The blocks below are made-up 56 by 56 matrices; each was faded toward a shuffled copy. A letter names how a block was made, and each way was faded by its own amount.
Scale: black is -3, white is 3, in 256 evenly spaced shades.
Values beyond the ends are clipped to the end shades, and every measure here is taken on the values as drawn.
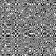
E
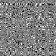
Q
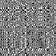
E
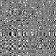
E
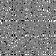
Q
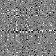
Q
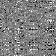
Q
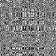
E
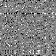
Q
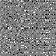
Q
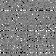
Q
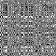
E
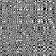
E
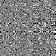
Q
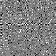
Q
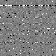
Q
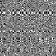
E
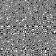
Q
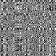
E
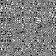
Q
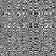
E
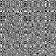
E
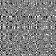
E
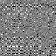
E
